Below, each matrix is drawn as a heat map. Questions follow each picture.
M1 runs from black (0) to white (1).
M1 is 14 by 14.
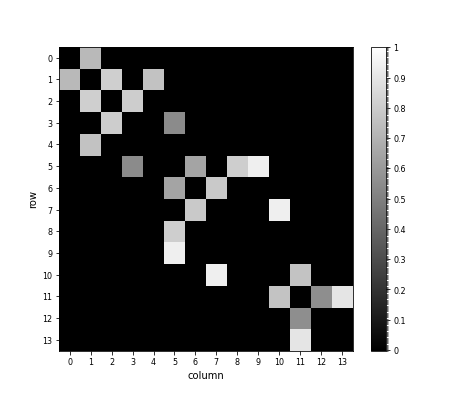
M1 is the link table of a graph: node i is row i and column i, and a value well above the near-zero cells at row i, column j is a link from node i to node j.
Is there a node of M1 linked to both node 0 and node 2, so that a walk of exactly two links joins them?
yes
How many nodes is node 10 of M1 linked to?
2
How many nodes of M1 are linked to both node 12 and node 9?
0
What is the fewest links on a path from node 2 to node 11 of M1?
6
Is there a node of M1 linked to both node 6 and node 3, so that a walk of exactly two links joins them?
yes
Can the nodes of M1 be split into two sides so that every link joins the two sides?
yes
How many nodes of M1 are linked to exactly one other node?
6
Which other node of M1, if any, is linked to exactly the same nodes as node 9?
node 8
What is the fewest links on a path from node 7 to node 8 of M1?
3
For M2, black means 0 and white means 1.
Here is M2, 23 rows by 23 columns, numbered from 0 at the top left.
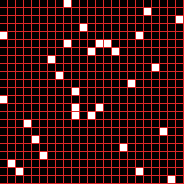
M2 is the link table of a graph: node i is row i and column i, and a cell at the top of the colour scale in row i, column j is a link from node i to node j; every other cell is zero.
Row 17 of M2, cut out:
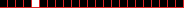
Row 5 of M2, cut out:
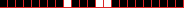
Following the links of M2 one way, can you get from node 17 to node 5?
yes
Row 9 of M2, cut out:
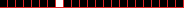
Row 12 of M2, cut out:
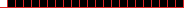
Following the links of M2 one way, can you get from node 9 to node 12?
no
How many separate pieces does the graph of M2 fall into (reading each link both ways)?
2
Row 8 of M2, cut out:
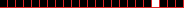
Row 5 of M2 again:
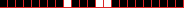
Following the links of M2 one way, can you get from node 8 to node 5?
yes
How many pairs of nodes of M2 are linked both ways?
1
